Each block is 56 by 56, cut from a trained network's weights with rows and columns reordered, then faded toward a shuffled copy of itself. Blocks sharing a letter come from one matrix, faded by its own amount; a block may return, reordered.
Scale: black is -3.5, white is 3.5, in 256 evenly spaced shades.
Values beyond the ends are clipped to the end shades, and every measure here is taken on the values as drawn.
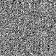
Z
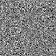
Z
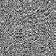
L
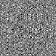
L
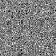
Z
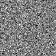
Z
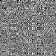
L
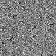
Z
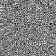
L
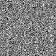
Z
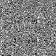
Z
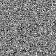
Z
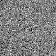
Z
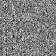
Z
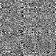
L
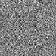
L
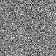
L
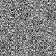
L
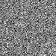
Z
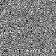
L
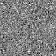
Z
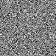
Z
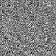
L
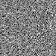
Z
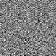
L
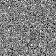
Z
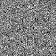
Z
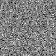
Z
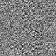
L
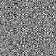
L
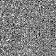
Z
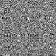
L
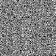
Z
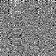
L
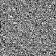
Z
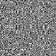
L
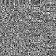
L
